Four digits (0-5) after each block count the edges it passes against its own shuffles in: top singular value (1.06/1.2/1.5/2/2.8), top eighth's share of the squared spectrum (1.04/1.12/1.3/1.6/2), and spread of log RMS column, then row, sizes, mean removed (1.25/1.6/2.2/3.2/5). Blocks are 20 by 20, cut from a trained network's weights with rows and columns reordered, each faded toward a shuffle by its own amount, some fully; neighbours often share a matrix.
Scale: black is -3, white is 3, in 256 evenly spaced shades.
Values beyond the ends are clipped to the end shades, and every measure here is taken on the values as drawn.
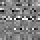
3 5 0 3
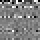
3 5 0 3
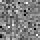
0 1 0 0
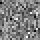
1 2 0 0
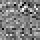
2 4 0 2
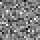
0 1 0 0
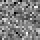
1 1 0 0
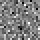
1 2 0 0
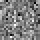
2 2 1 0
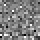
2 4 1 1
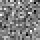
2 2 0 0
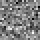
2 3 0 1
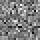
1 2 0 1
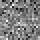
1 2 0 1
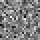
0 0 0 0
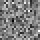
2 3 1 0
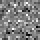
1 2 0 0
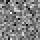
0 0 0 0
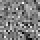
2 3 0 1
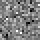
1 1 0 0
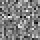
2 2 0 1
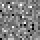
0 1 1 0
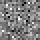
0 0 0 0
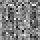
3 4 1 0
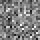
2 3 0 0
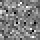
0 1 0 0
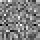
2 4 0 1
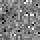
1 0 0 0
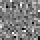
0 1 0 0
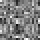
3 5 3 1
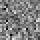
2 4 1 1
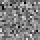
0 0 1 0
